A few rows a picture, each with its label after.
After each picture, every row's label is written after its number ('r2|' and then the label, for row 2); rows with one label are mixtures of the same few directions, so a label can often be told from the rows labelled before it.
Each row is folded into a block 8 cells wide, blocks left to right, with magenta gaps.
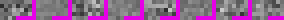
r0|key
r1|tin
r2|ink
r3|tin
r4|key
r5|key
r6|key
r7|ink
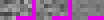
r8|tin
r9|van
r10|van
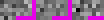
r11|ink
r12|key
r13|key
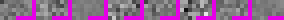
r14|ink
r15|ink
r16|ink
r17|ink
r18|ink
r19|key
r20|key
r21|tin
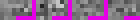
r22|key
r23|ink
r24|van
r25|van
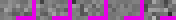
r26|key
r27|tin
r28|ink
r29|key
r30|key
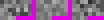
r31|van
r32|van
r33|van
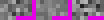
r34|van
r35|tin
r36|van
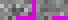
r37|key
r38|key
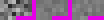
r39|van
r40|van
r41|van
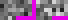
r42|key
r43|van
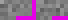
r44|ink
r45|key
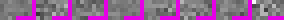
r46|key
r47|ink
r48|van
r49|tin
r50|key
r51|ink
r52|key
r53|ink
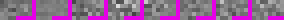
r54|van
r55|tin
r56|ink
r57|van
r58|ink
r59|van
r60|tin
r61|van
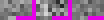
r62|van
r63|ink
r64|van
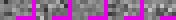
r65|tin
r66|ink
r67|van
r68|ink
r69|key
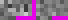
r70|van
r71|tin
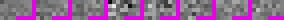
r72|ink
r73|ink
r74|ink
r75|ink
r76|ink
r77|van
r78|van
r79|key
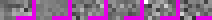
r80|key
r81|ink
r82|ink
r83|key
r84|ink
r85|tin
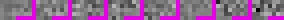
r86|key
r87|van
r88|ink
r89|ink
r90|ink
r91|ink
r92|ink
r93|key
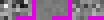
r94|ink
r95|van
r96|key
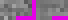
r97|ink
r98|key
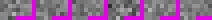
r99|van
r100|tin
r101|ink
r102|key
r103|key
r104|ink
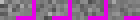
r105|ink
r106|van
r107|van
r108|tin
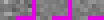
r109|tin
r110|tin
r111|van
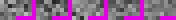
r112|van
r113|van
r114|tin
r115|van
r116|tin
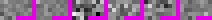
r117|tin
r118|ink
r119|tin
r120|key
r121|ink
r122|key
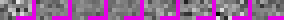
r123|van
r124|ink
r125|key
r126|key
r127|tin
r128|tin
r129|tin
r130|van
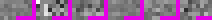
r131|ink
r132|ink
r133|key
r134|tin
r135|van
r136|key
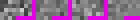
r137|key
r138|key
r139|tin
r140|ink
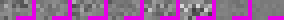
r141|ink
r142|key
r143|ink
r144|ink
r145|key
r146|key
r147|ink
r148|key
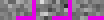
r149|van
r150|tin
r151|van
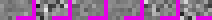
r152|key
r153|ink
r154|ink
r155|key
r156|ink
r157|tin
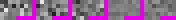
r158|key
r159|tin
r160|tin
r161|tin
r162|van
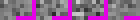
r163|tin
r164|tin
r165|tin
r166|ink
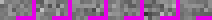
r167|ink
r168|key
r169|key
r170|ink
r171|ink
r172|key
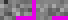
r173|tin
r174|key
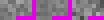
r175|van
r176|ink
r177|tin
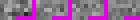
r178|key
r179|van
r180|key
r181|key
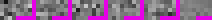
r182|tin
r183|tin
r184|key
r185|ink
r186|key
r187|ink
